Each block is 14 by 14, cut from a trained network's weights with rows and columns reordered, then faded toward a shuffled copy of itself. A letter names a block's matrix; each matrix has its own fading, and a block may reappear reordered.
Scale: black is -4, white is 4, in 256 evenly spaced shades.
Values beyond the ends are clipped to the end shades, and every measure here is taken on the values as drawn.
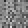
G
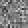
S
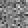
G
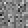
S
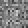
G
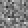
S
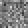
S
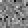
S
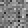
G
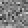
G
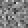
S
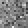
S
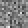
S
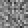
G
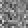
G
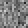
G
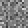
G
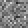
S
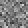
G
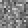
S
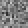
S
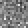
S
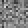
G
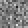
S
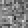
G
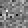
S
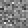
S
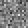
S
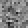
G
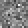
S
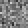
S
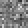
S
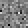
S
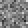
S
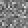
S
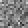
G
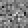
S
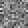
G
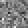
S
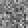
S
